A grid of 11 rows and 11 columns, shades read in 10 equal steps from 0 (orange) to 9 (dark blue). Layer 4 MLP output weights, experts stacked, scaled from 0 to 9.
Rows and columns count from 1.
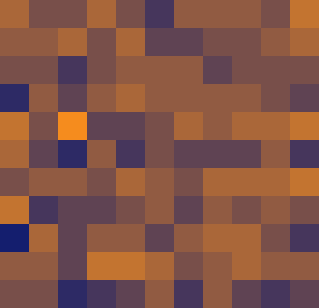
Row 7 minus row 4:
-3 0 -2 1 0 0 1 -1 -1 -2 -4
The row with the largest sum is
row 11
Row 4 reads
8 4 6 4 3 4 4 4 4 5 6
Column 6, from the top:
7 6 4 4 5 5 4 4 6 3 4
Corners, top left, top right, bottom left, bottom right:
3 2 5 6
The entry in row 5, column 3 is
0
